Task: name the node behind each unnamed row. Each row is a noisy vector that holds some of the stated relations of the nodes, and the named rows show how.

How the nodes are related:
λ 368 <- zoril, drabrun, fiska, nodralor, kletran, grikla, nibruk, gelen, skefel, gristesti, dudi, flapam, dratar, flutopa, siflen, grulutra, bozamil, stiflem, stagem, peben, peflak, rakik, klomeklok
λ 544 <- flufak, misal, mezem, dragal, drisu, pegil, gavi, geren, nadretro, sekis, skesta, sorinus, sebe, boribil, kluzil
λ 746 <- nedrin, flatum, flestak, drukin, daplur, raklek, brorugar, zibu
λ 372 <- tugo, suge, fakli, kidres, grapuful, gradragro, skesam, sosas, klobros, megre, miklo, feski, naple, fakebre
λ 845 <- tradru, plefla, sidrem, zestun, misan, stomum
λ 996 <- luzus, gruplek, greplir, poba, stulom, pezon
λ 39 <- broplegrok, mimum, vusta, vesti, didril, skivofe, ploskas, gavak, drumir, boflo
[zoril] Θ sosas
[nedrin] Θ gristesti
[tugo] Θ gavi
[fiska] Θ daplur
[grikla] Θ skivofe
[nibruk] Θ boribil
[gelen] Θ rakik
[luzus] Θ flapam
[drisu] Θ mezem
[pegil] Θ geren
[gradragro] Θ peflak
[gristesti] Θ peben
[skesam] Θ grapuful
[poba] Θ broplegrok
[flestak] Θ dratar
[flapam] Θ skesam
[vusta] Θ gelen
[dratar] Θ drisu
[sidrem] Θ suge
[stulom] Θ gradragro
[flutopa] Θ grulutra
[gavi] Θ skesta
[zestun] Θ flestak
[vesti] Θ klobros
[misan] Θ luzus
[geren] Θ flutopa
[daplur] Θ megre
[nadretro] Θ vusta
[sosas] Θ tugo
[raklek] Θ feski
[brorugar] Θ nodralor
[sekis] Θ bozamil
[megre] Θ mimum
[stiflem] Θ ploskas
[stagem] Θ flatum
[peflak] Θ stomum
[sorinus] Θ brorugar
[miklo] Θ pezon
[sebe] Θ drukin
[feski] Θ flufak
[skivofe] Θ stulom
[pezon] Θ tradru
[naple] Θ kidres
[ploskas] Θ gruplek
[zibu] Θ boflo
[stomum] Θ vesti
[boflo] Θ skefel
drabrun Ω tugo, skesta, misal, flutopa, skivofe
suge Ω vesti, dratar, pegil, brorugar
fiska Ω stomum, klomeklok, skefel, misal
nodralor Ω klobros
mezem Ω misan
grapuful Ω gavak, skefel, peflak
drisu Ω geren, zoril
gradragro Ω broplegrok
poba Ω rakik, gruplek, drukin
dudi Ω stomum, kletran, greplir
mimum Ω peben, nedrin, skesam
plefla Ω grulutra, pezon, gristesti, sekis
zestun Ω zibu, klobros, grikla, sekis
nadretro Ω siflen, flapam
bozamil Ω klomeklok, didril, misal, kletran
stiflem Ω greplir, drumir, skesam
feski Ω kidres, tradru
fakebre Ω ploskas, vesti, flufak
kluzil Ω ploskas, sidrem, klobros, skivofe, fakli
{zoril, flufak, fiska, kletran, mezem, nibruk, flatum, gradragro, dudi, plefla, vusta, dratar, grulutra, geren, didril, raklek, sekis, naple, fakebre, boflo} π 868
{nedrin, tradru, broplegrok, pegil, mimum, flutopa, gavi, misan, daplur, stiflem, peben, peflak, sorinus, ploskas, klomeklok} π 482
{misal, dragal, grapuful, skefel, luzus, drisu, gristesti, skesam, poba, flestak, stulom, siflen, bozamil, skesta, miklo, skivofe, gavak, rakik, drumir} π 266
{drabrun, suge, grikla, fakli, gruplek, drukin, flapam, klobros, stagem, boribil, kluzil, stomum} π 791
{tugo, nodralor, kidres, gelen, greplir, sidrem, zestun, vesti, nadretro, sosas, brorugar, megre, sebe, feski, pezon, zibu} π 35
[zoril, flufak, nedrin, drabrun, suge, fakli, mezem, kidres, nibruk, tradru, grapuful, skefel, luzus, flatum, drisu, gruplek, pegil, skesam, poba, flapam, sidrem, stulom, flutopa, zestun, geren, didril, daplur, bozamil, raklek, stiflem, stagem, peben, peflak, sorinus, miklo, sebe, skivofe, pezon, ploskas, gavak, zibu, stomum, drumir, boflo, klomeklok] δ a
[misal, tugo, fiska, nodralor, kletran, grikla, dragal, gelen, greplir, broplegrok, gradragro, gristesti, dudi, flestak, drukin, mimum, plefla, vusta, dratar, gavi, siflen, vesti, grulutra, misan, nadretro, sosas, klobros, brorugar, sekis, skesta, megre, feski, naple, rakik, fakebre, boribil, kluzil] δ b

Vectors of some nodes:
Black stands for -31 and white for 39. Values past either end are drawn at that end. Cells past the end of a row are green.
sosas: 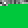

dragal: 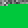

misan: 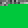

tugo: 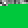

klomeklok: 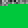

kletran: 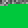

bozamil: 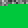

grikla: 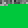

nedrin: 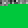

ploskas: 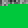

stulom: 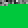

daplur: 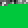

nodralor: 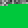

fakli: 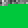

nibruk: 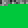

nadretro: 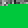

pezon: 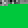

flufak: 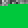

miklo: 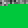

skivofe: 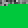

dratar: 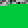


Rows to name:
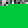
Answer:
gelen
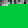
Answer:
flutopa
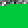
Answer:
megre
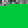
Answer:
didril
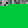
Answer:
rakik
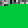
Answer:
skesam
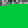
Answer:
tradru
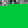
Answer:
sebe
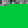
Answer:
boflo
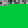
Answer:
poba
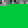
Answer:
stagem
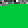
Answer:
stomum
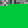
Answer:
brorugar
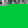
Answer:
gruplek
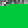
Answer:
mimum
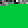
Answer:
peflak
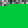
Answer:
grapuful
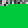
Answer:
vusta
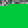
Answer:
plefla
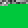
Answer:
flestak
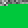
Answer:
skesta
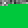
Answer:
feski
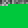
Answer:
grulutra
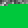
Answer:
fiska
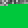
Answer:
greplir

